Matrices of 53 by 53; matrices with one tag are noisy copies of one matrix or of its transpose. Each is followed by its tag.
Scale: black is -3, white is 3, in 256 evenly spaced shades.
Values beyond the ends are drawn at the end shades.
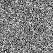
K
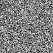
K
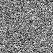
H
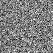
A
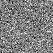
H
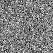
K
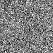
K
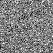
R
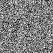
R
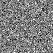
A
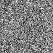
K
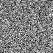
A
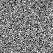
A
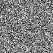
K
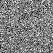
R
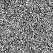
K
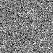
H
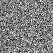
A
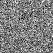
R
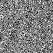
R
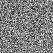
H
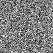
A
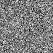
K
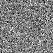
H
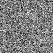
H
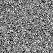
K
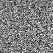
A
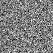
A
